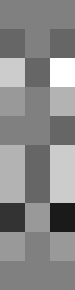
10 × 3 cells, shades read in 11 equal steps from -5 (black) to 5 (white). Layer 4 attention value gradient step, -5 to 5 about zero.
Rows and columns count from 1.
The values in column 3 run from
-4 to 5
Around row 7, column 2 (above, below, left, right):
-1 1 2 3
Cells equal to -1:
6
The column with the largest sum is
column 3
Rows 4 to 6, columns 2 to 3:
0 2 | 0 -1 | -1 3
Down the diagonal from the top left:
0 0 5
